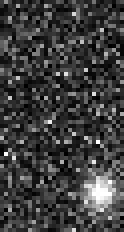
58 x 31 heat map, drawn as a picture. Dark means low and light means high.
The bottom right is the ninth with the highest average. Neither half mirrors the other. A single bump stands in the bottom right. Most values sit low, with a long tail of high ones.
